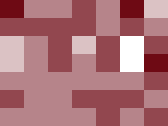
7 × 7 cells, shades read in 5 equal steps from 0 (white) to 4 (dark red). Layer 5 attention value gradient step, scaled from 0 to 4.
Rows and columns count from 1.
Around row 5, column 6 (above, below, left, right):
0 3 2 3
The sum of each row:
18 19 13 15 15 18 16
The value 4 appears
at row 1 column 1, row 1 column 6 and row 4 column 7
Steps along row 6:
down same up same same down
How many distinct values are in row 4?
5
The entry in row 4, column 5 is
3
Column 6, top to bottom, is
4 3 0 0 2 3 2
